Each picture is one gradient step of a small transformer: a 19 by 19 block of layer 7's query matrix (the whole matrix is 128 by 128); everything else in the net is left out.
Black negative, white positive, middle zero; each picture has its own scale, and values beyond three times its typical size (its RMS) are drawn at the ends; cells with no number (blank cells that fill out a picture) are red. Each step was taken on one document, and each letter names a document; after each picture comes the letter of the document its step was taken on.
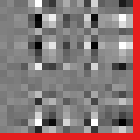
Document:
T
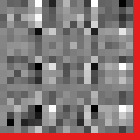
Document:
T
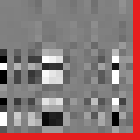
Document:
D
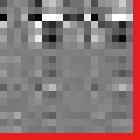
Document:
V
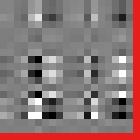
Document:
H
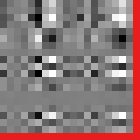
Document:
V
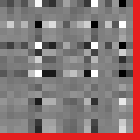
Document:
D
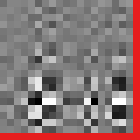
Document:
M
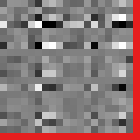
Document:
V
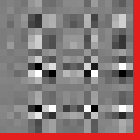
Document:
T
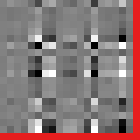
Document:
D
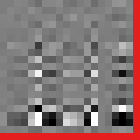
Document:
T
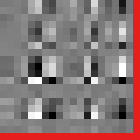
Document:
H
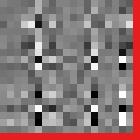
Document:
D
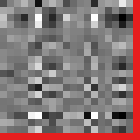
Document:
M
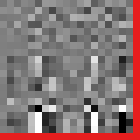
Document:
T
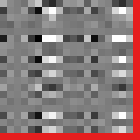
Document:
V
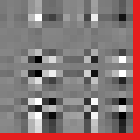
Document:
H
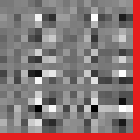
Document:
H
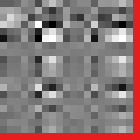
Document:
V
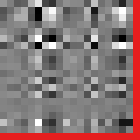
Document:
M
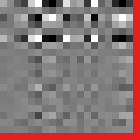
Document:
M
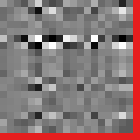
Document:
M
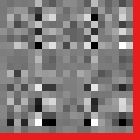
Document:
T
